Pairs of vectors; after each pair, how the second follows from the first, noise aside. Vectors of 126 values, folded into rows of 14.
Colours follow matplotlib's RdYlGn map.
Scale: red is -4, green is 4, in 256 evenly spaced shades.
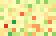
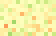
shrunk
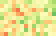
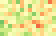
reversed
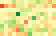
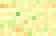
shrunk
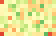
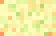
shrunk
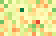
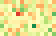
reversed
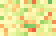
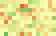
reversed
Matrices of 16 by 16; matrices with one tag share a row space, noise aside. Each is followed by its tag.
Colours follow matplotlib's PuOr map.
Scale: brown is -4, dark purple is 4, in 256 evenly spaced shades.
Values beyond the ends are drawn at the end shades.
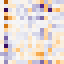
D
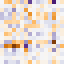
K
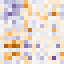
K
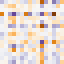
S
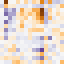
D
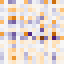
S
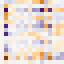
D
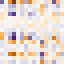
S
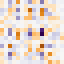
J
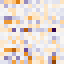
K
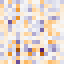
J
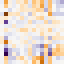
D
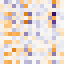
K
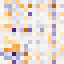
K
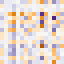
S
